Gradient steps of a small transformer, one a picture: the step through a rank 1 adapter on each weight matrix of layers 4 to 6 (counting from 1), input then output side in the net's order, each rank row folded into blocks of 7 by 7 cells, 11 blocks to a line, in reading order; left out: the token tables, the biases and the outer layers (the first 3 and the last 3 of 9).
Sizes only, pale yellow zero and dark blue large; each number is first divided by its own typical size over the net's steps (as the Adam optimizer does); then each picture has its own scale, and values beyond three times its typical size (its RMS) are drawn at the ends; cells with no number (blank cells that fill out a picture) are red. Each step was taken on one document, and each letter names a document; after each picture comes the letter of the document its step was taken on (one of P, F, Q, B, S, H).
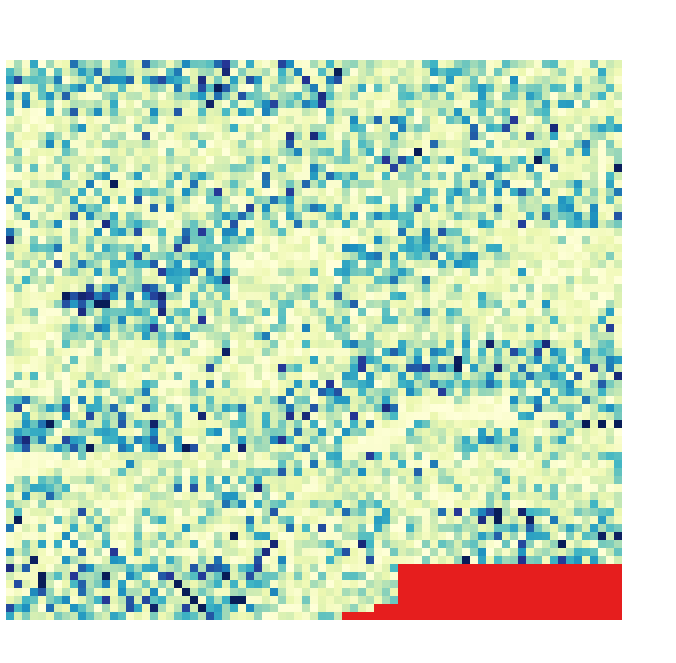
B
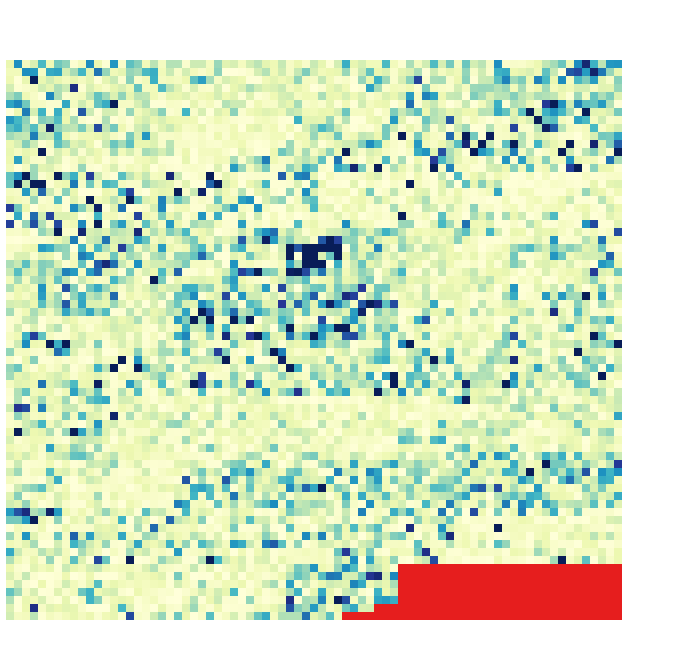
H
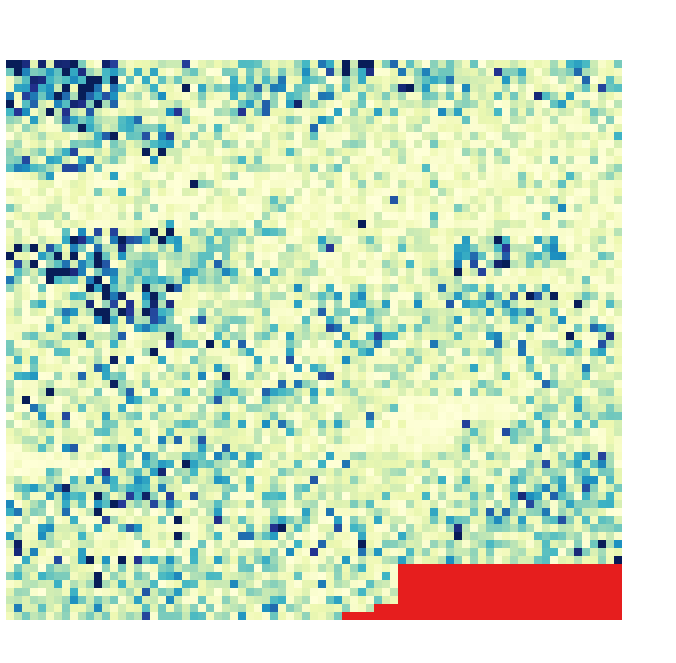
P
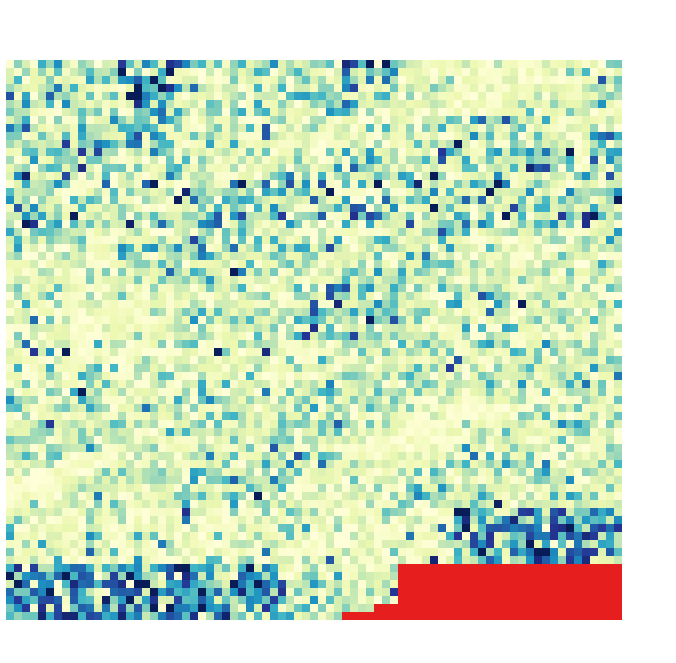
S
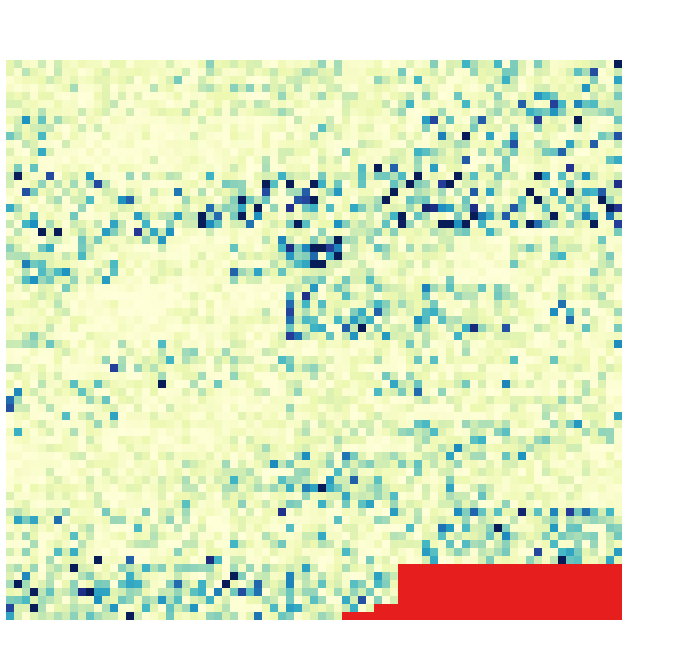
H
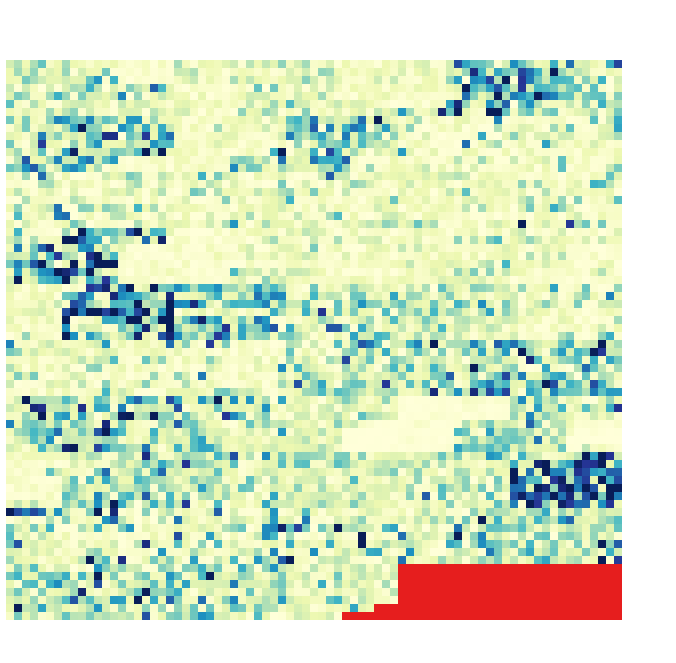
P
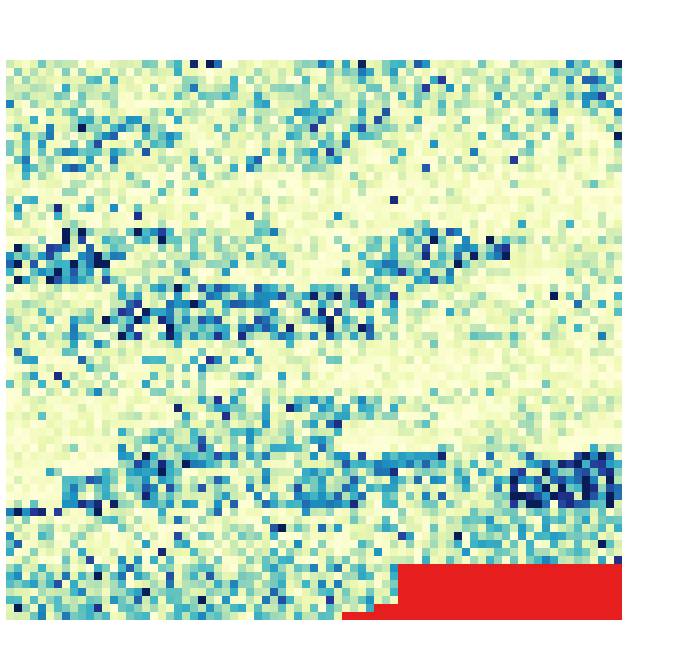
P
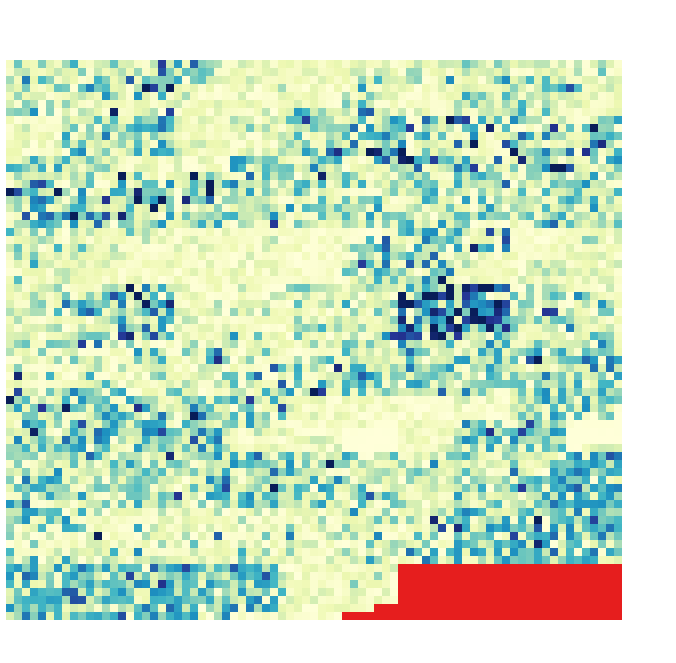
B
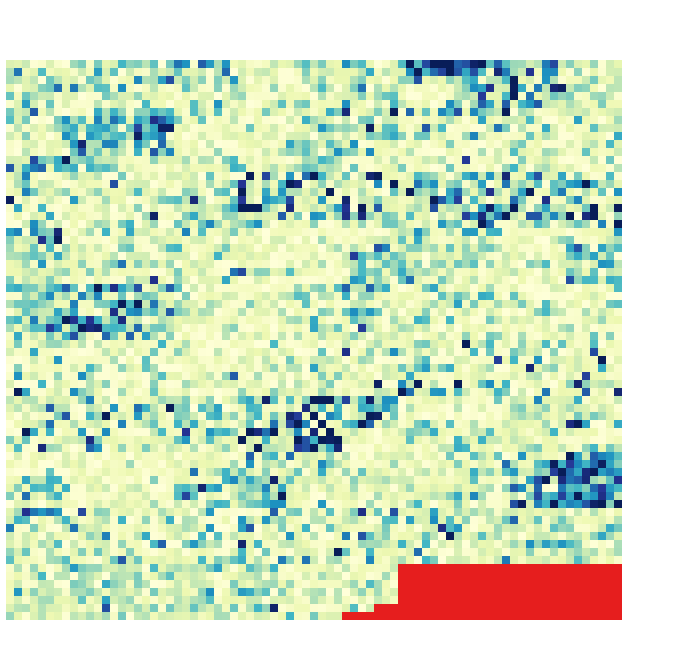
B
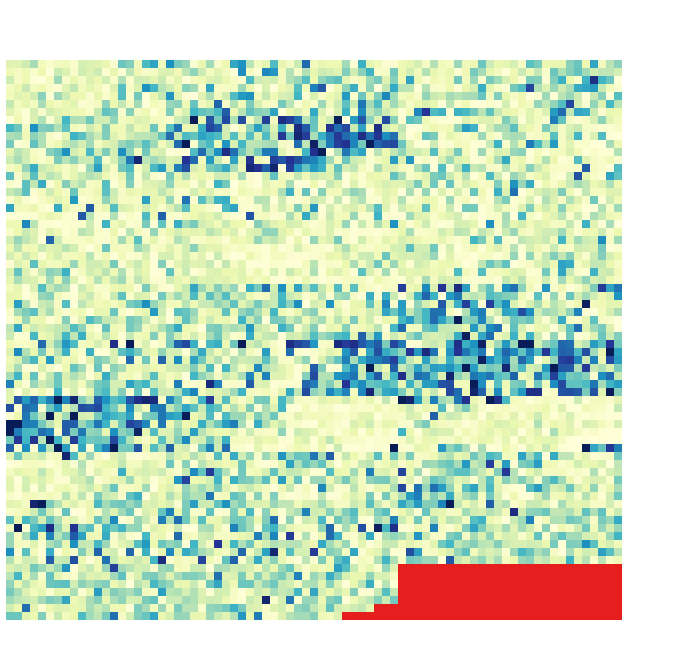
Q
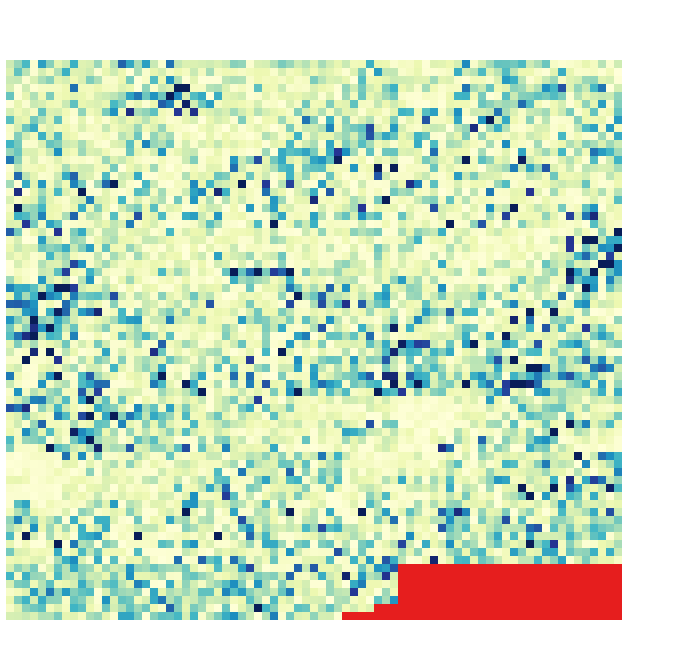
S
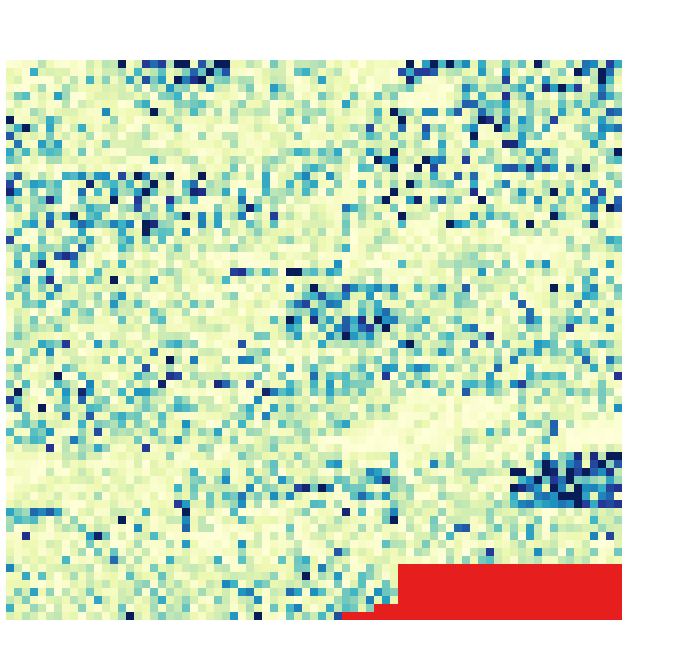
S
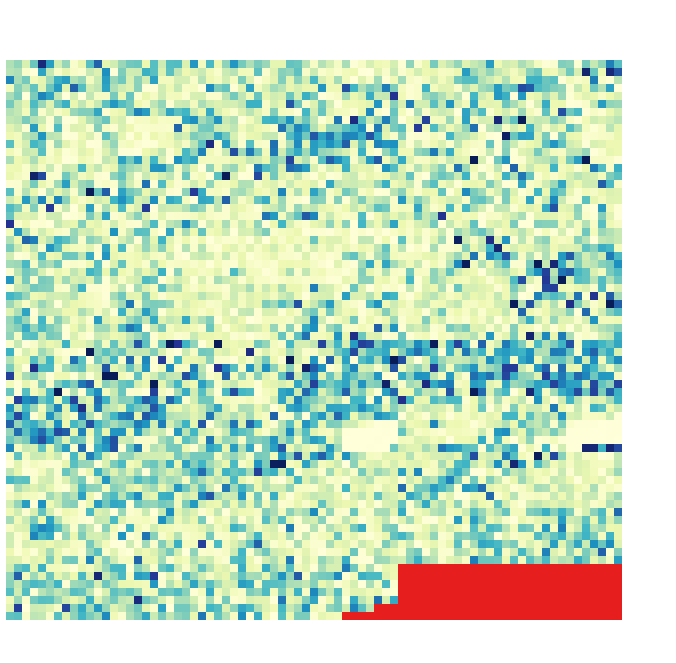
Q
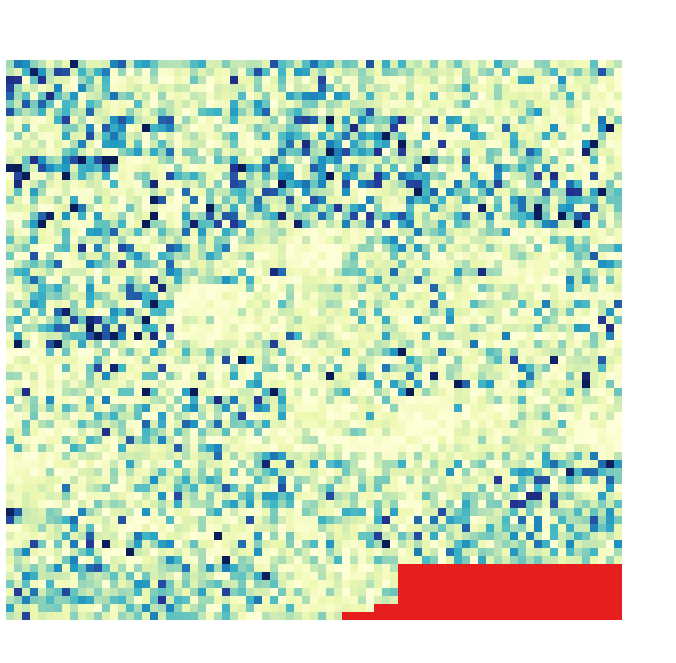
B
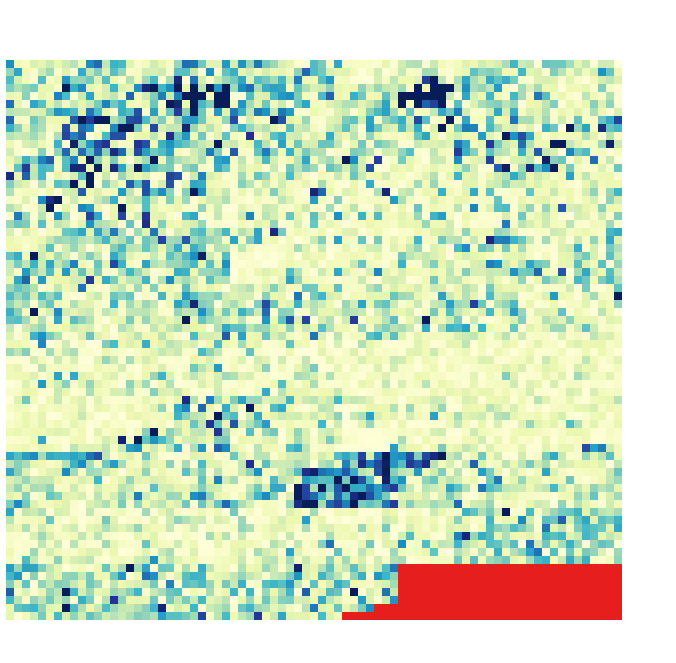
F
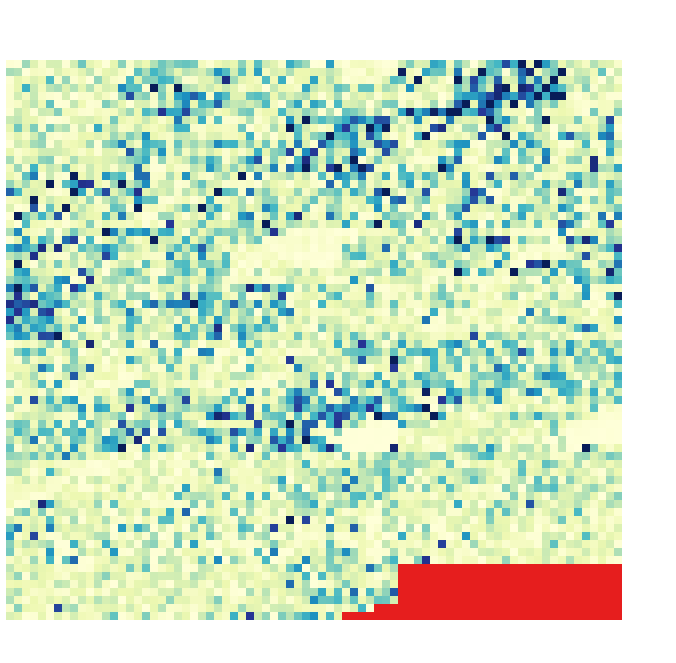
F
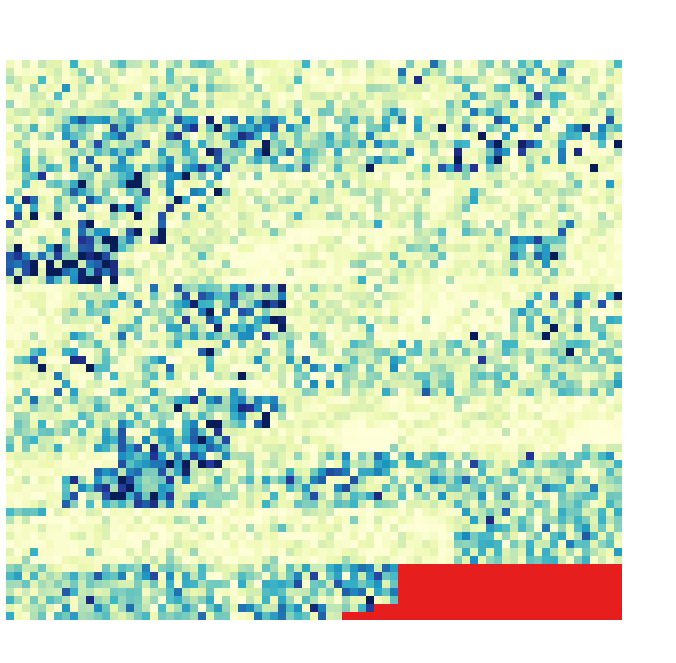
F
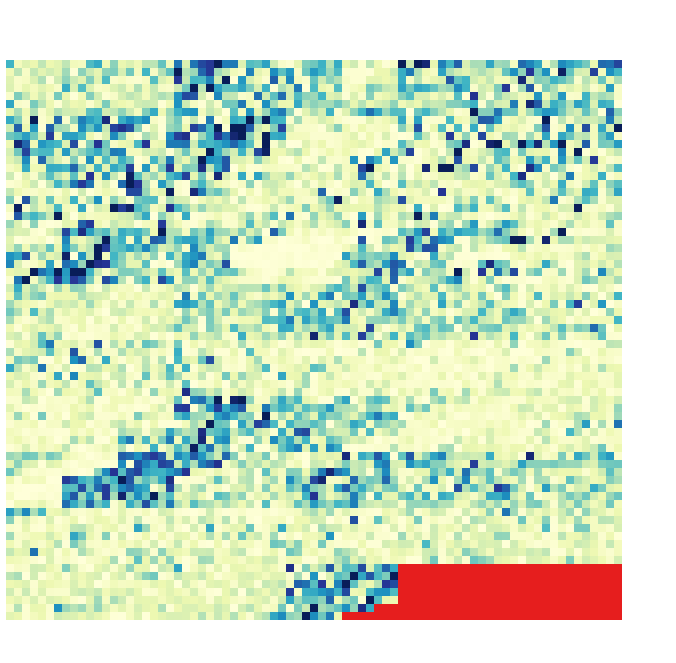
F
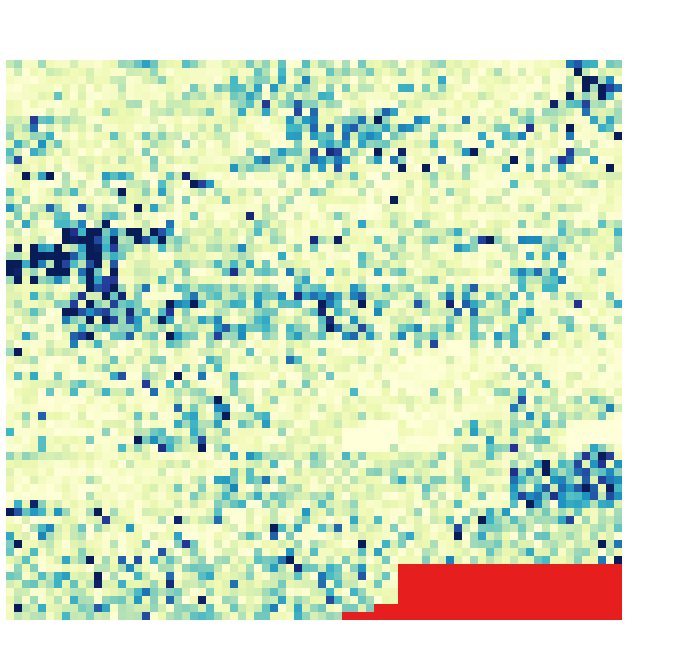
P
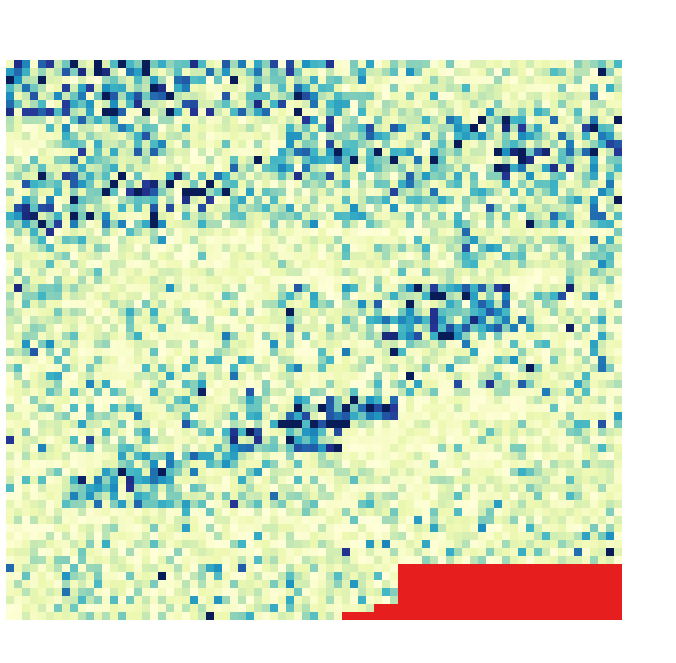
S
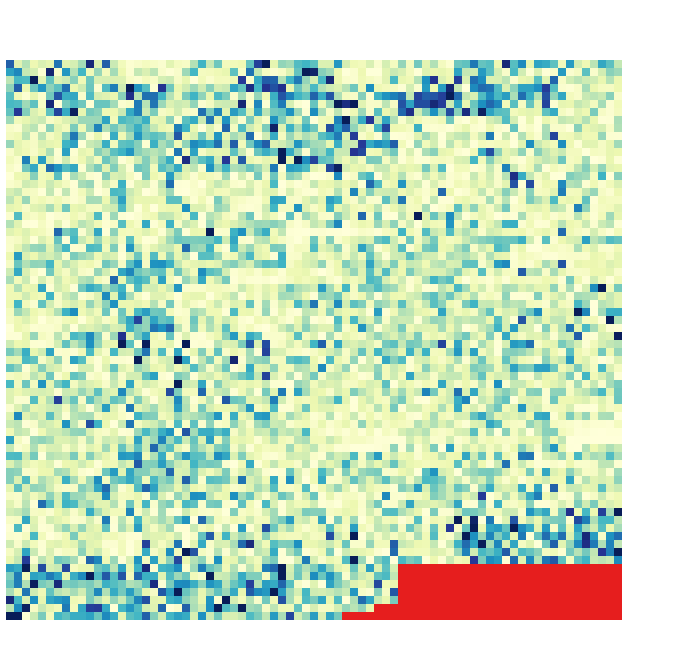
Q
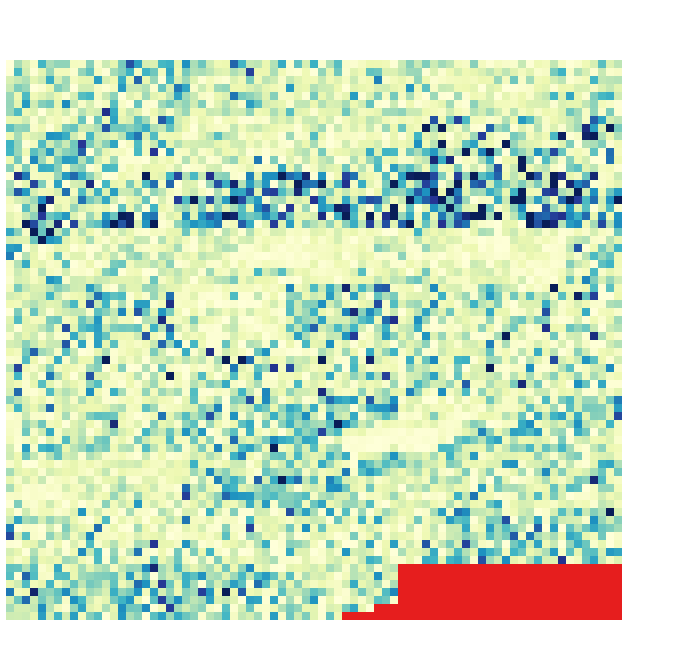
B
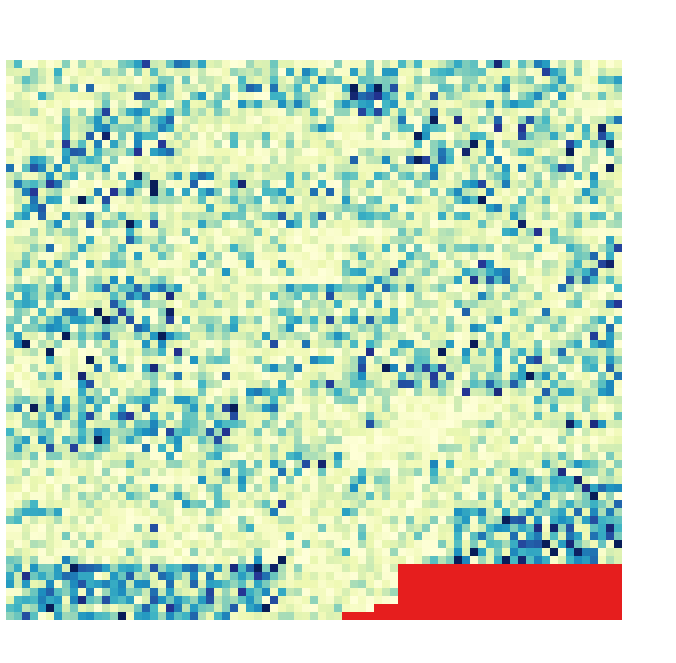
B
